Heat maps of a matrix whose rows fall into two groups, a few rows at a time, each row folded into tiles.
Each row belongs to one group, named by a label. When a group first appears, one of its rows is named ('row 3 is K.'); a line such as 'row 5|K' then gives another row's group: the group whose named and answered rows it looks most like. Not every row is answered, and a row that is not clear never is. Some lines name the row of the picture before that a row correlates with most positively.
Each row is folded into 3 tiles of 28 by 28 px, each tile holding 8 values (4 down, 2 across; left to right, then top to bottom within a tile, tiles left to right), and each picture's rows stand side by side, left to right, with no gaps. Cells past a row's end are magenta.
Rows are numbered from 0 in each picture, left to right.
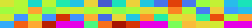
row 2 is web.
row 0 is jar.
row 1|jar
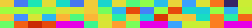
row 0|jar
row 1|web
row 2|web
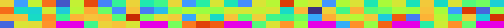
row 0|web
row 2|jar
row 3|web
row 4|jar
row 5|web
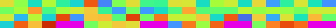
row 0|jar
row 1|web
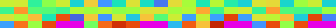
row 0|jar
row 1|jar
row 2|jar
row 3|jar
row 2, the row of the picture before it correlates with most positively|0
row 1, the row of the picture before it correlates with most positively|3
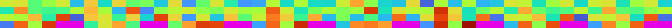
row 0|jar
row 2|jar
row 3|jar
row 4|jar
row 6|jar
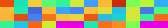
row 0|web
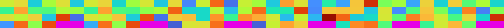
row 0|jar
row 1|jar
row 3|web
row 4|web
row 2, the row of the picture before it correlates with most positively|0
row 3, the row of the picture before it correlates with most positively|1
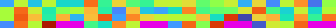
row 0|jar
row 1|web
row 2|jar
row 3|web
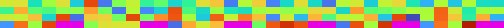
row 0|jar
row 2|web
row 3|jar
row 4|jar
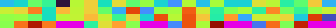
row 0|jar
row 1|web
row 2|jar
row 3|jar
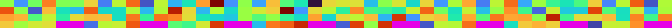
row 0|web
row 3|jar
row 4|jar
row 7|web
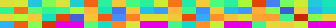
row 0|jar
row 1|web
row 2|web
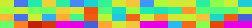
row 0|jar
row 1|web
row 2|jar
